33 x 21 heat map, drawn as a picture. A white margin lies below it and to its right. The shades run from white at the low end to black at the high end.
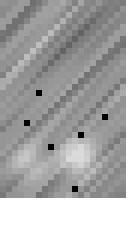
Lone odd cells: 6, each higher than its neighbours. Dips: two. Histogram: skewed, a long tail of high values. Odd rows or columns: none.
